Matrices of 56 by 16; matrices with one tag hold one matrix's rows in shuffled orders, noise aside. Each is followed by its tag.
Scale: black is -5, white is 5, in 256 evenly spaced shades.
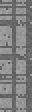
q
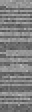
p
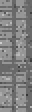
q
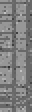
q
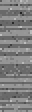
p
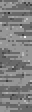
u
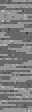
u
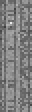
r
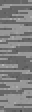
u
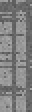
q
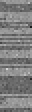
p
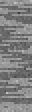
u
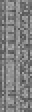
r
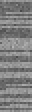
p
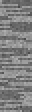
u
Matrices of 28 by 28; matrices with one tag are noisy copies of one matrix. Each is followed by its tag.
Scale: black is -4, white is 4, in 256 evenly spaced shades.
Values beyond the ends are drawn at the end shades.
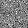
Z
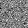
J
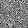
Z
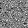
J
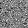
J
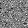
J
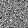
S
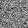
J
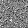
S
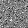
S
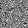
J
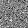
S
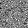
J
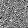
S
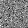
S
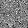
Z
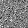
S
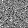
S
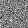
S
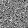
S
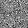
Z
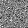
S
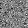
J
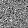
S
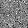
Z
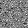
J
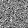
S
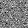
J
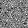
J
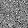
Z
